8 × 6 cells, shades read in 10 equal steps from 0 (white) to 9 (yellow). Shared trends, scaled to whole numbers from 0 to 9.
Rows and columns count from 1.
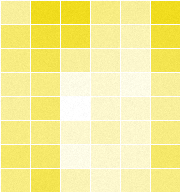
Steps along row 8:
up down down up up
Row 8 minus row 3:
0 0 -1 -1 1 -2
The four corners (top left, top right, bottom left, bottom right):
4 9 5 5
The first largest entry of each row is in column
2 2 2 2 2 1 1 2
